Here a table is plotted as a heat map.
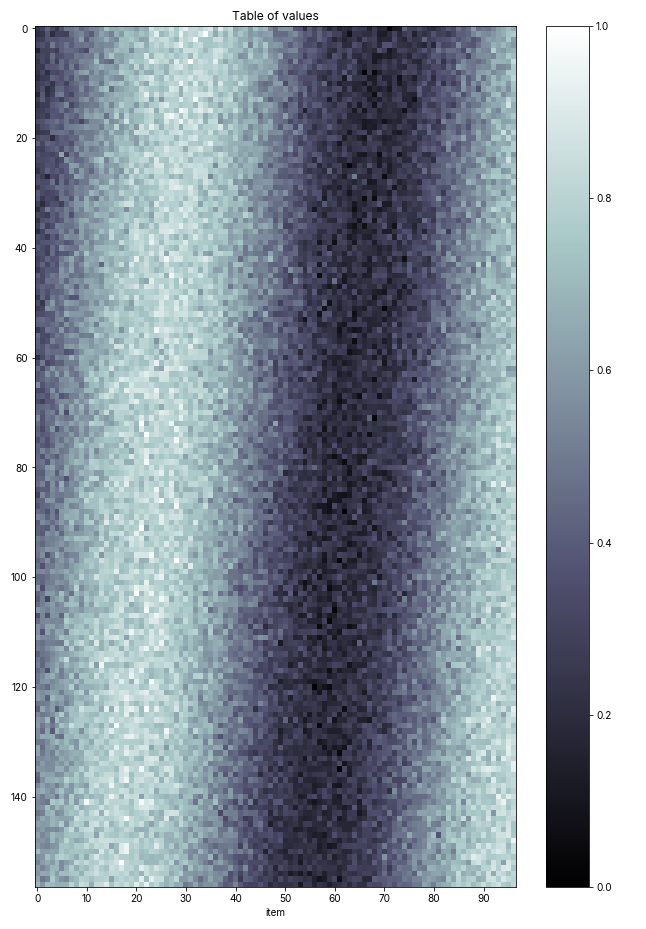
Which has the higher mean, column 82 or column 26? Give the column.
26
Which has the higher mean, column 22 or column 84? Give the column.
22
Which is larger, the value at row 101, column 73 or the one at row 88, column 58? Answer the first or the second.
the first
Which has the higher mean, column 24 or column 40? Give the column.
24
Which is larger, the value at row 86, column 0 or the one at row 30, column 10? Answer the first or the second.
the second
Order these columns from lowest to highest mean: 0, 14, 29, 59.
59, 0, 14, 29
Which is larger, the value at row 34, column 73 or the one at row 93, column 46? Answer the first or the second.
the second
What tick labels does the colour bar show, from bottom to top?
0.0, 0.2, 0.4, 0.6, 0.8, 1.0
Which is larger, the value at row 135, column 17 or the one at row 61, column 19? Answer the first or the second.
the first
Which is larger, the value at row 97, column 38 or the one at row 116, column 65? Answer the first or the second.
the first
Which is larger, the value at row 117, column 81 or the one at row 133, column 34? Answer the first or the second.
the second
